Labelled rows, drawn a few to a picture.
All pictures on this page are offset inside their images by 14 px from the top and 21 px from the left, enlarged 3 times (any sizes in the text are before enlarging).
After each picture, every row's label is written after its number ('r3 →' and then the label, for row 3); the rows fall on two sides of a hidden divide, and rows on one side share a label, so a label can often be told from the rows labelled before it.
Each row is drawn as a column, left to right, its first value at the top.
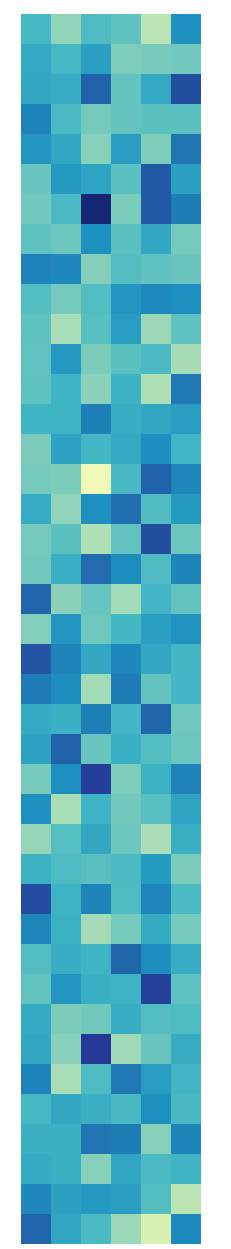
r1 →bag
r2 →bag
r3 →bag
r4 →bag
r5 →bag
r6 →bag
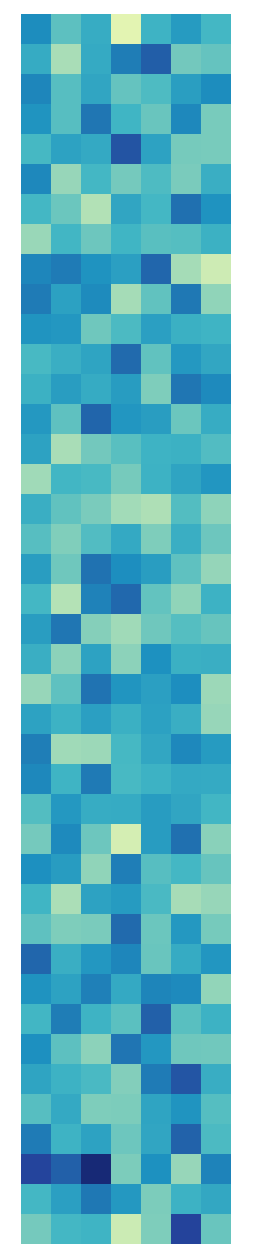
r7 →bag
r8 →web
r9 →bag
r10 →bag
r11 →bag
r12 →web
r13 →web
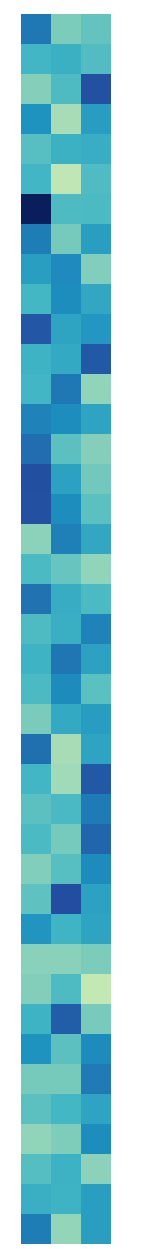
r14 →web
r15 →bag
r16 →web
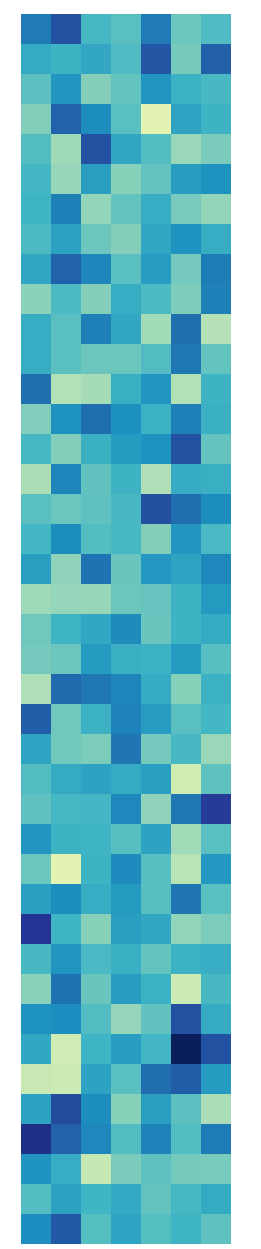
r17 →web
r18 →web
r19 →bag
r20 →bag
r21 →bag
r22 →bag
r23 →bag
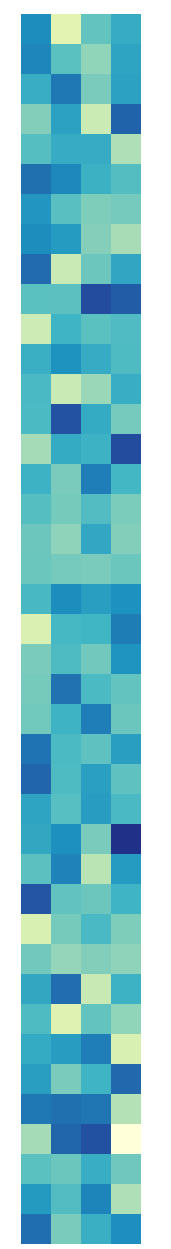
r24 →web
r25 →bag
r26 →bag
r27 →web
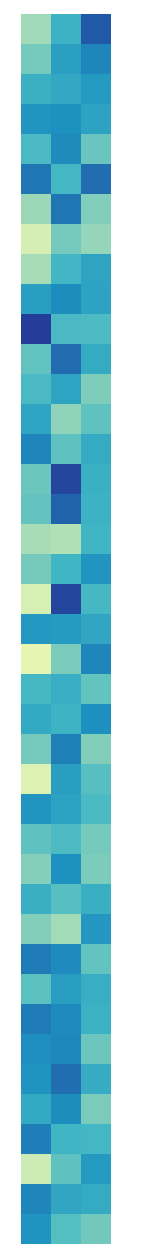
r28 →bag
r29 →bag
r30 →bag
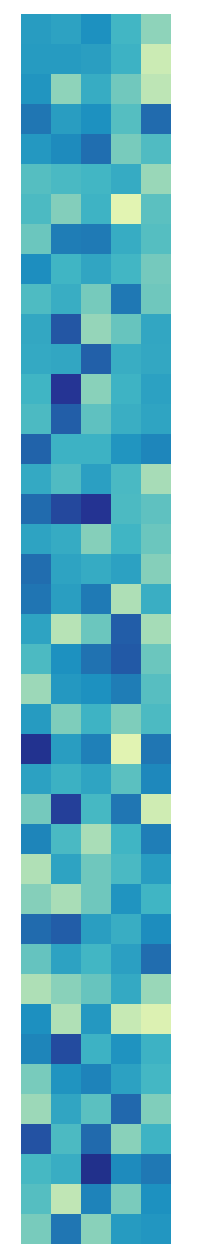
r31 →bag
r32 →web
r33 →bag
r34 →bag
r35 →web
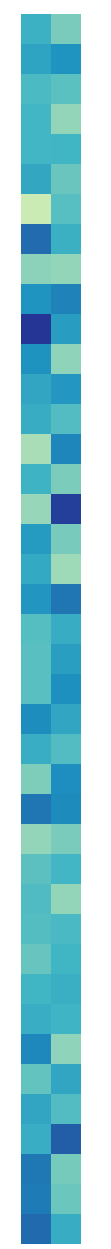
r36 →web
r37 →bag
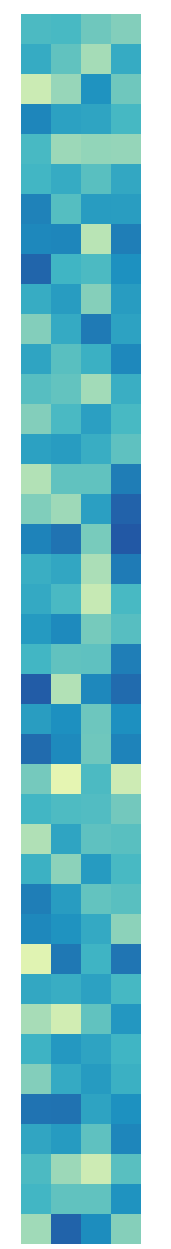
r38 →bag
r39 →web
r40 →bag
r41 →bag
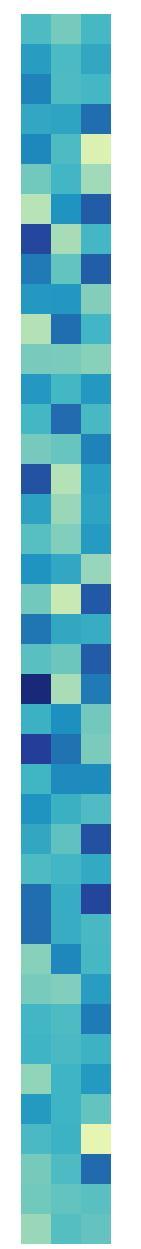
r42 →bag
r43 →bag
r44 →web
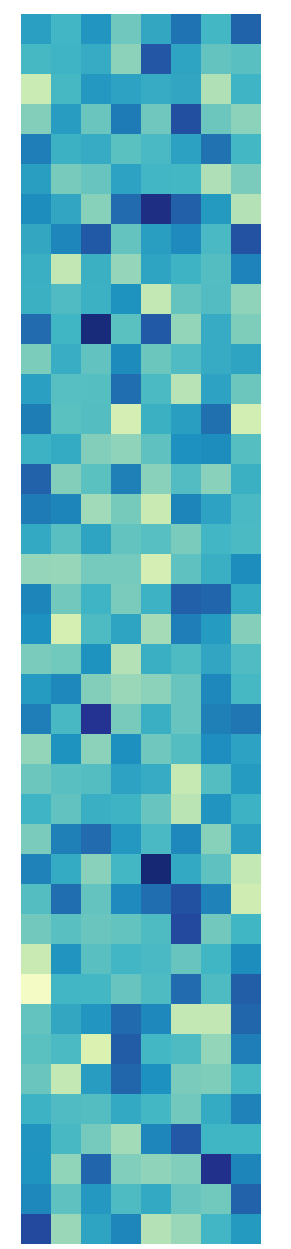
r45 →web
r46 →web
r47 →web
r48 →web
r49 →web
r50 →bag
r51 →bag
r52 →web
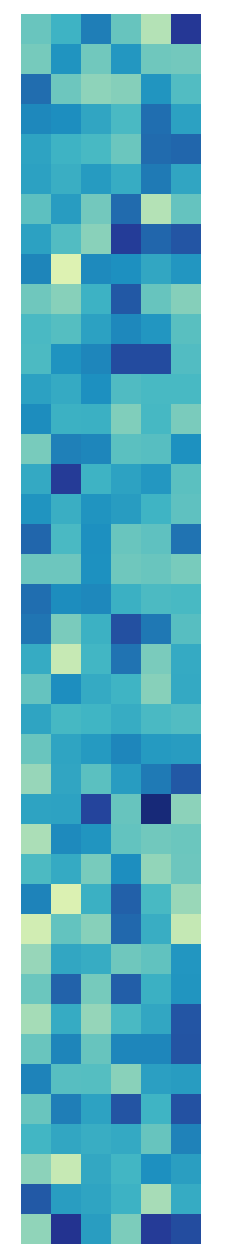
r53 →bag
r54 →web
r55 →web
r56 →bag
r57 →web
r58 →web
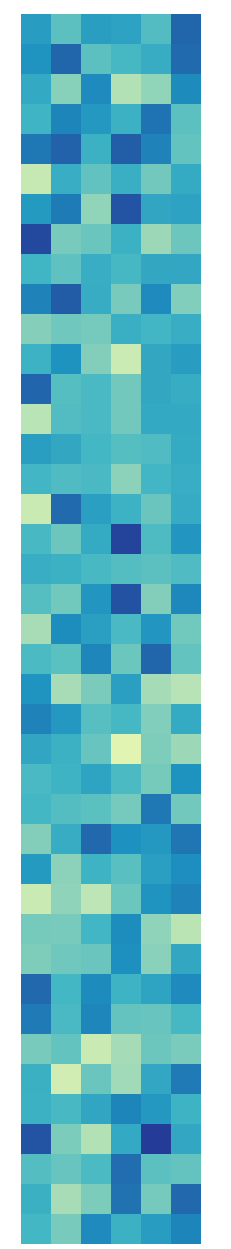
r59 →web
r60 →bag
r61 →web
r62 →web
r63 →bag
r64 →web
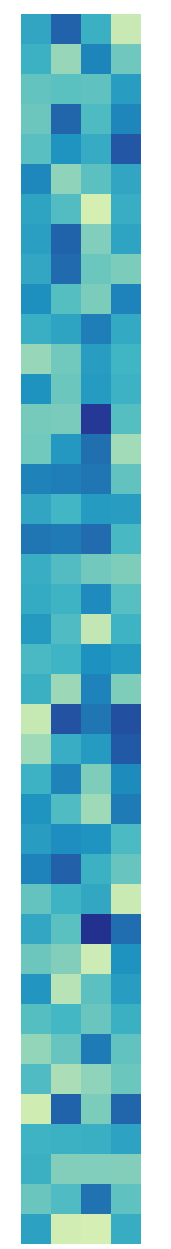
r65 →web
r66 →web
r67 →bag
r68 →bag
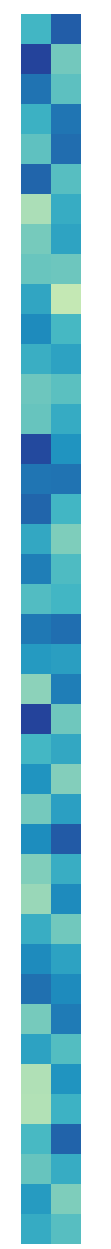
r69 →bag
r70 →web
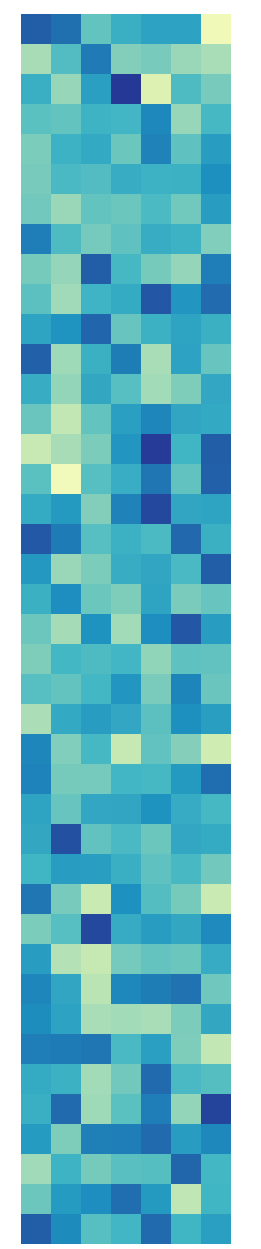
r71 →web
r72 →web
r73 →bag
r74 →bag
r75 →bag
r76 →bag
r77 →bag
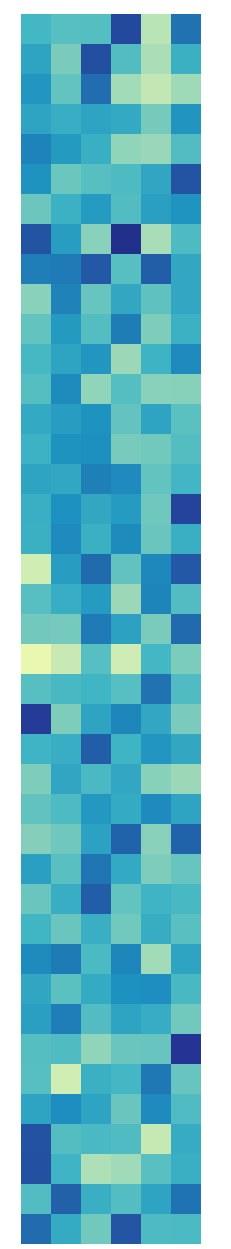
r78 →web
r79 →web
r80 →bag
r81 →web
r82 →bag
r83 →bag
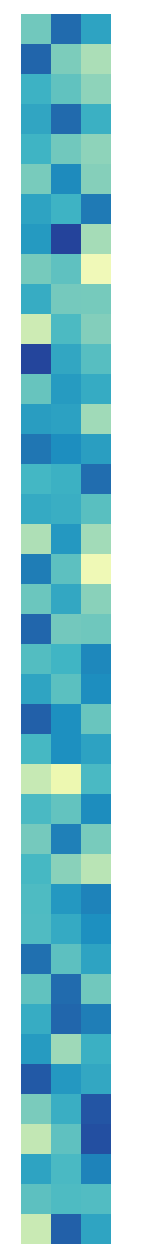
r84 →bag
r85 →web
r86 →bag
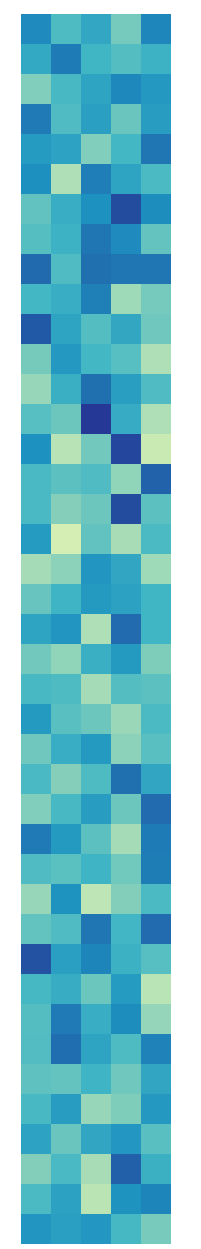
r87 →web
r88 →web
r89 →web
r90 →bag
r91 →web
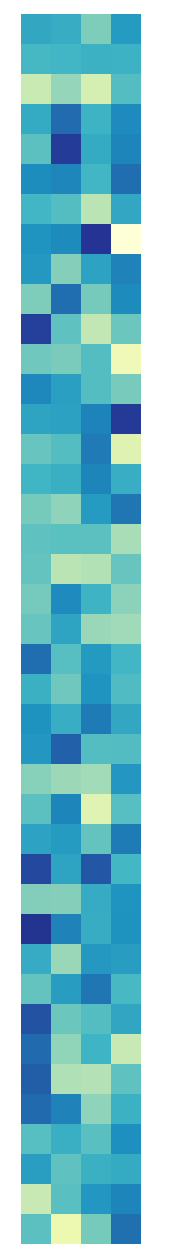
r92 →web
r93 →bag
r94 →bag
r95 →bag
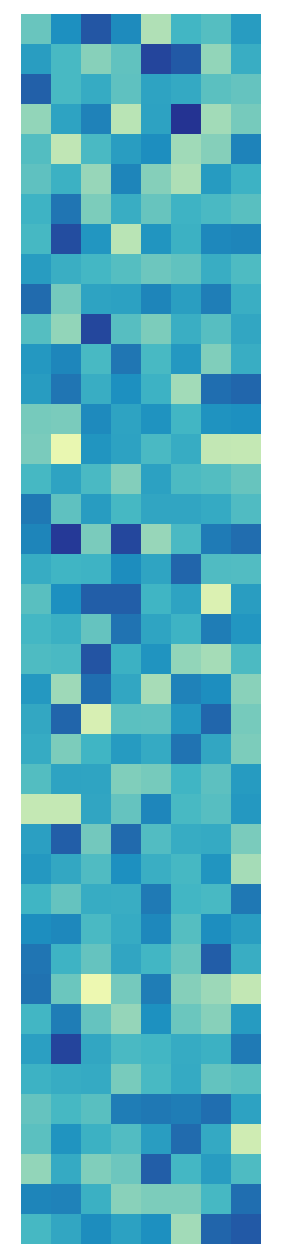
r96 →bag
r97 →web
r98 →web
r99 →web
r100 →bag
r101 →bag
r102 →web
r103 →web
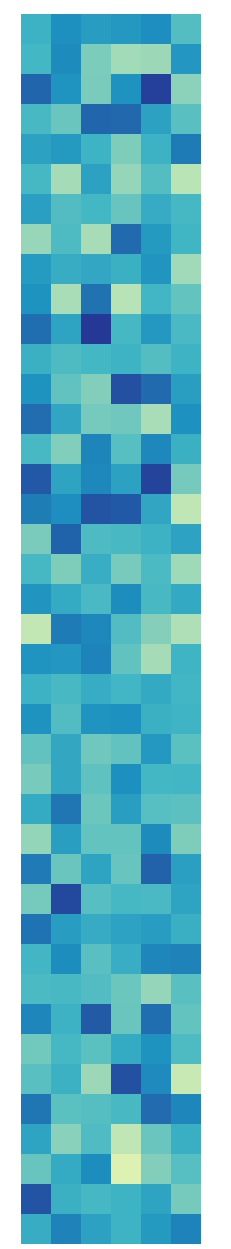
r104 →bag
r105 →web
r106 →bag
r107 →web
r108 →web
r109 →web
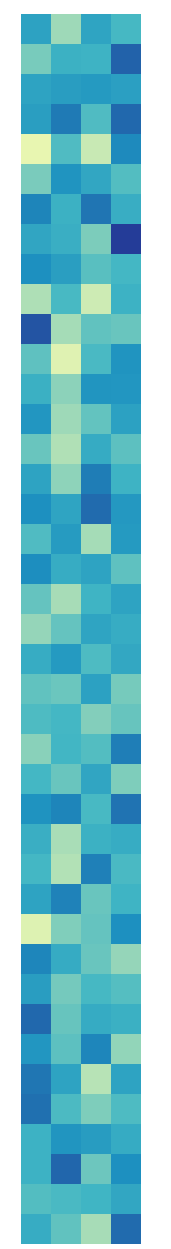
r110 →web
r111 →bag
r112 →bag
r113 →web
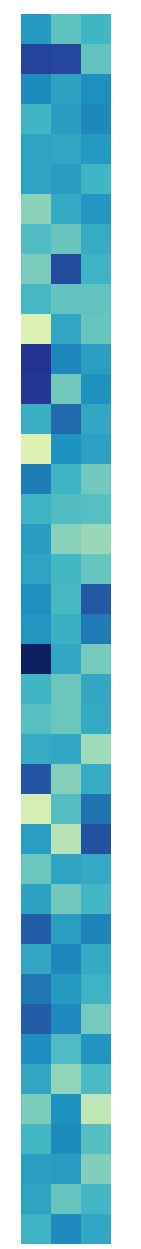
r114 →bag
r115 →bag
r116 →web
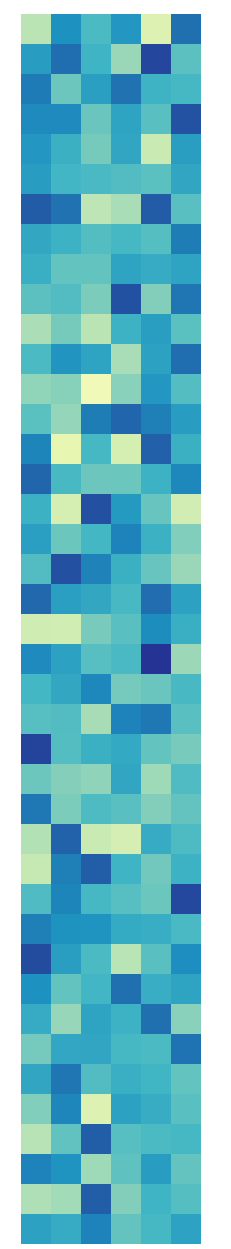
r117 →bag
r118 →web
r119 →bag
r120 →bag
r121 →bag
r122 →web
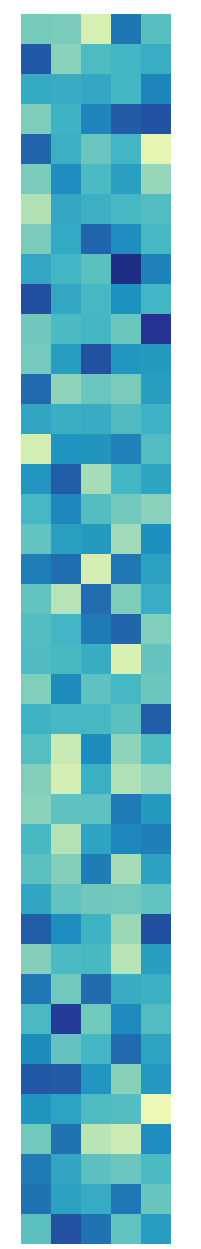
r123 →bag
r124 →bag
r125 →web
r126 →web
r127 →web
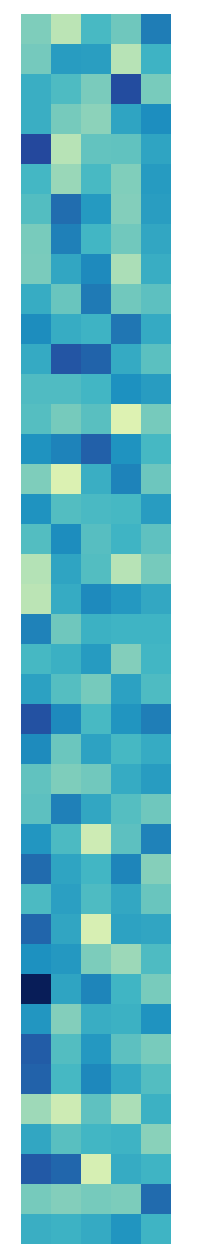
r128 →bag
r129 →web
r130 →bag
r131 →web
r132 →web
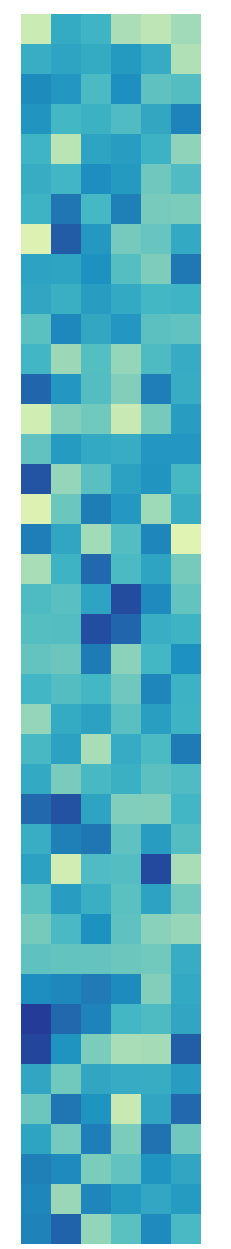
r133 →web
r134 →web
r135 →bag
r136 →bag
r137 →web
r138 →bag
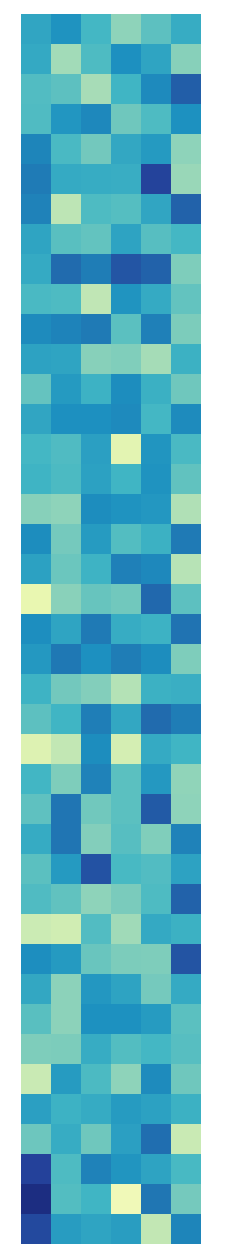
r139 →web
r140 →web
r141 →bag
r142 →bag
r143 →bag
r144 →web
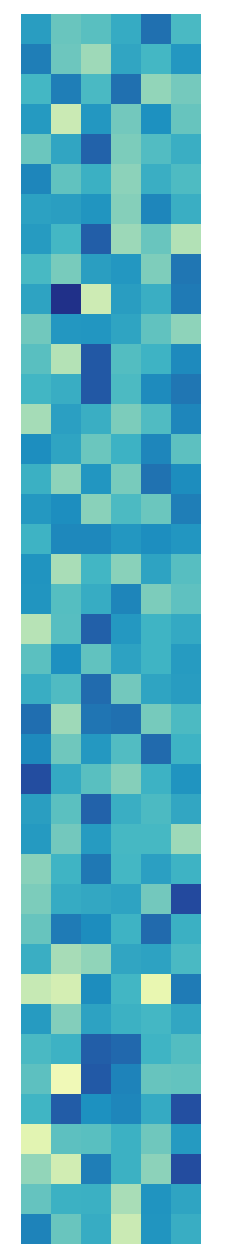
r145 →web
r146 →bag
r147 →web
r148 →bag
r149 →web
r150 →bag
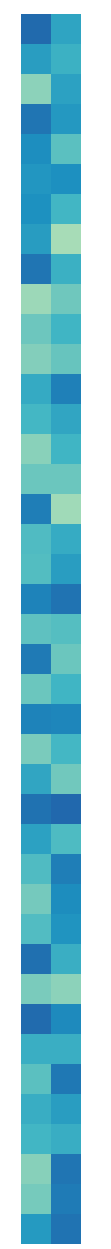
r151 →web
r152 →web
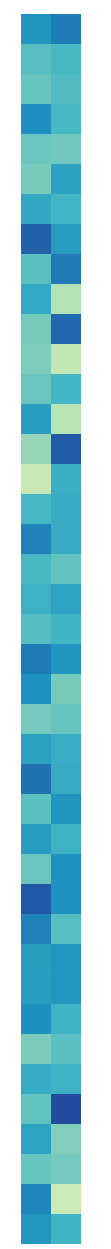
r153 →web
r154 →web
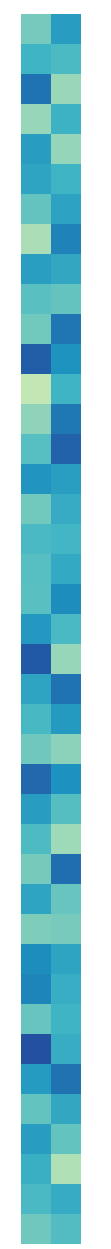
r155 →bag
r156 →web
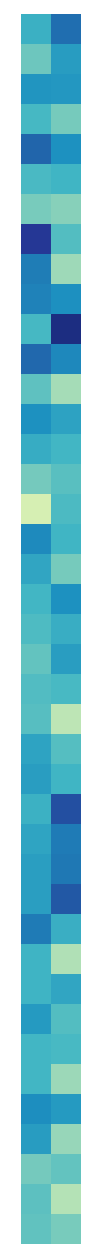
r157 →web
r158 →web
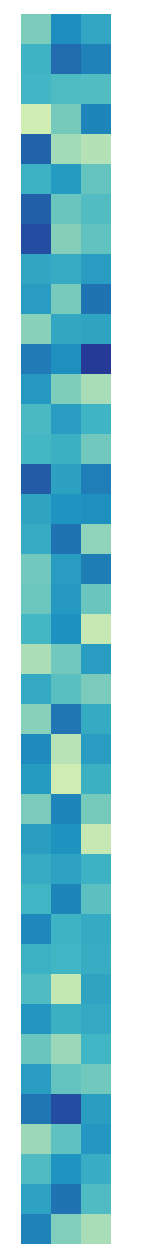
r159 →web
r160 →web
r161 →bag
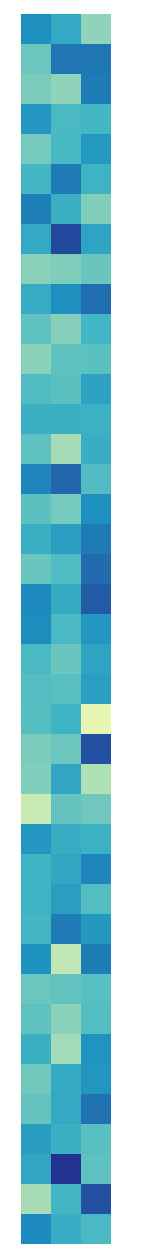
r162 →web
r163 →web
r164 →bag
